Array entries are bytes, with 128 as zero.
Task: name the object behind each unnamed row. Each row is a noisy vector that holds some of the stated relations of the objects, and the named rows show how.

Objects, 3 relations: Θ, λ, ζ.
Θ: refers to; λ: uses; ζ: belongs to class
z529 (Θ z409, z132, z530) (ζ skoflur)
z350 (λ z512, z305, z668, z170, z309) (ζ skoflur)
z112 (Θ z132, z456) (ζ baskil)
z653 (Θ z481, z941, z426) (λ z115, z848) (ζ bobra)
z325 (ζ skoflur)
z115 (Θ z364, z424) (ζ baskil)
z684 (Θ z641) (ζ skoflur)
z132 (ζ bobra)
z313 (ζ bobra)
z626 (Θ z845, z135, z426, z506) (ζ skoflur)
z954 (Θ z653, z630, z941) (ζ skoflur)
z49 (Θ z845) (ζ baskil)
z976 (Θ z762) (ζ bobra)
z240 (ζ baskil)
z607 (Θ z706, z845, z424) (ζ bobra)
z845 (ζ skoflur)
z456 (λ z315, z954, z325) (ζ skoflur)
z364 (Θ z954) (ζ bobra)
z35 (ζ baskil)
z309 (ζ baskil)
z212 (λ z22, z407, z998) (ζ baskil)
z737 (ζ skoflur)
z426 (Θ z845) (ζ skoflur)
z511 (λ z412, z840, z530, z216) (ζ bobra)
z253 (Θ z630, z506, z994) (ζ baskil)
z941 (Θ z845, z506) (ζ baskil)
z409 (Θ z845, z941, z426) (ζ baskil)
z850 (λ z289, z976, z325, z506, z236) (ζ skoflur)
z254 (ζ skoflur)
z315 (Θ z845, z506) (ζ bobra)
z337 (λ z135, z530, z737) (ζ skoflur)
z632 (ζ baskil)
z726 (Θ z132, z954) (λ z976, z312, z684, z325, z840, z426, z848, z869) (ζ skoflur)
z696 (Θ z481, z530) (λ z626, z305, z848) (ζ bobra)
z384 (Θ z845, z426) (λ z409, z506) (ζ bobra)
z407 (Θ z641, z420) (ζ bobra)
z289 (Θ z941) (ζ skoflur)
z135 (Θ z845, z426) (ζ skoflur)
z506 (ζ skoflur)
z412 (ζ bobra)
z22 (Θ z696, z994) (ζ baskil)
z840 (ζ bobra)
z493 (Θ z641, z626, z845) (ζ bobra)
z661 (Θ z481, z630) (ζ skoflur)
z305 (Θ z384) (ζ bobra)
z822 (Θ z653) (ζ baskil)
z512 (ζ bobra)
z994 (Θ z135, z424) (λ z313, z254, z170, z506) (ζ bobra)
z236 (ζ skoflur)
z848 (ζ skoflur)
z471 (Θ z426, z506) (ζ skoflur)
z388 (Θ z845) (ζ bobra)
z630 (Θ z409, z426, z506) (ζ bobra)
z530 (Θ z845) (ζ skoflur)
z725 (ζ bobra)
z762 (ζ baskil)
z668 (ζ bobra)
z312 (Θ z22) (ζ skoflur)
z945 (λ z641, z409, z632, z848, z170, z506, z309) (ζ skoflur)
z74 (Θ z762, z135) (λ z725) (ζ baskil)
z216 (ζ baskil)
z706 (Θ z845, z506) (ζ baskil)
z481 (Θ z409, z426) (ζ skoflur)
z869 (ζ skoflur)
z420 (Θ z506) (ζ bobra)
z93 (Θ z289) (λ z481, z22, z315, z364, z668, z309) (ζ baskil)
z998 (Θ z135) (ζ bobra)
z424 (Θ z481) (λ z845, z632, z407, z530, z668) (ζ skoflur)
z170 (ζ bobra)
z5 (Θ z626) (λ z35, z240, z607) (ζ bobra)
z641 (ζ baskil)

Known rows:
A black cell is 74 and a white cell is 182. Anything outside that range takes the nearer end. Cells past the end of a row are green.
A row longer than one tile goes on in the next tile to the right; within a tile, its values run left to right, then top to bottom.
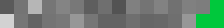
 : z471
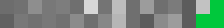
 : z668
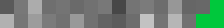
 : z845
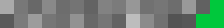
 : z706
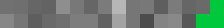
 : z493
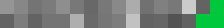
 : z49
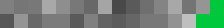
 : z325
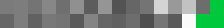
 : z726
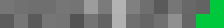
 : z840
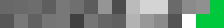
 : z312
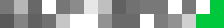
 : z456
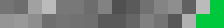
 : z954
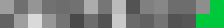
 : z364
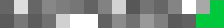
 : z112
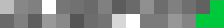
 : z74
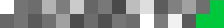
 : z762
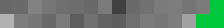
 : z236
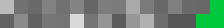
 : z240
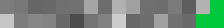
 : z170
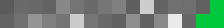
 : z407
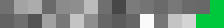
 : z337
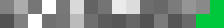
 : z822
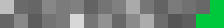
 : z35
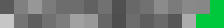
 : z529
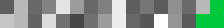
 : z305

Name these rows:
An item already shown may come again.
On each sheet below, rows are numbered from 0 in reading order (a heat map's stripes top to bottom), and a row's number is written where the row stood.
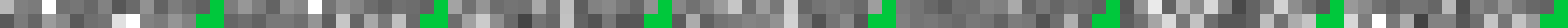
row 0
z74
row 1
z511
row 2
z364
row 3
z315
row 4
z420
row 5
z424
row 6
z506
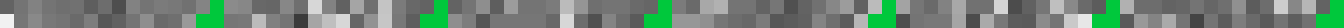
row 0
z254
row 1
z994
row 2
z388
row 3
z954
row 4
z850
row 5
z115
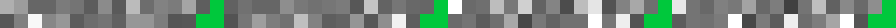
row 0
z409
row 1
z407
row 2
z762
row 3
z976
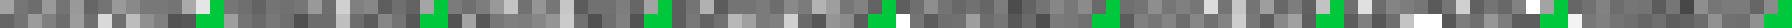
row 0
z309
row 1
z512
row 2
z315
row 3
z998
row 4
z626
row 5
z668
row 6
z112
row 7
z254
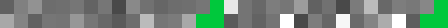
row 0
z737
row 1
z976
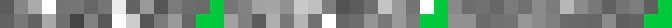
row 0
z725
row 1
z350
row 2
z607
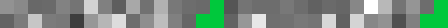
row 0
z994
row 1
z22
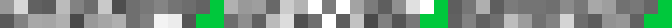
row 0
z384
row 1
z93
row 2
z998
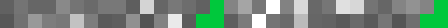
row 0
z407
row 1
z822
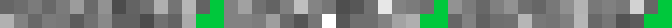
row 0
z848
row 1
z945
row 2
z49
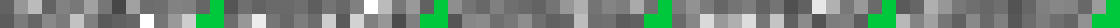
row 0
z530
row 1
z22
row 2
z253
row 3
z212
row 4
z481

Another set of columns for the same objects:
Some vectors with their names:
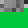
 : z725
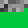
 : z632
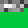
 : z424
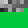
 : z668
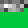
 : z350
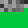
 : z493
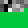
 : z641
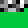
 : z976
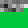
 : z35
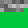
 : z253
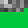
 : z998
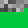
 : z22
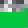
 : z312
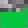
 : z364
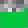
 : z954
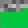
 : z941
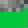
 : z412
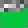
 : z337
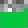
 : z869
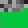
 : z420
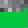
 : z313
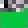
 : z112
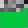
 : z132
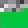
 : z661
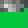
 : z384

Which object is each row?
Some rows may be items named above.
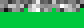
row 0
z212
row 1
z289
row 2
z350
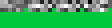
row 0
z364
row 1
z93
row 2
z93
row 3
z456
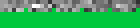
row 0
z530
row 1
z424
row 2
z737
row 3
z512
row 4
z511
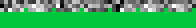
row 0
z684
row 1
z726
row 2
z112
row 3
z5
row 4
z641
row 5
z850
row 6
z945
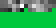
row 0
z74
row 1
z653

